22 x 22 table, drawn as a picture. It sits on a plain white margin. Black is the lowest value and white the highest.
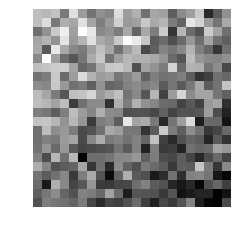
Slope: up to the top left. Grain: fine. Ninth with the highest average: top left. Mirror symmetry: none.
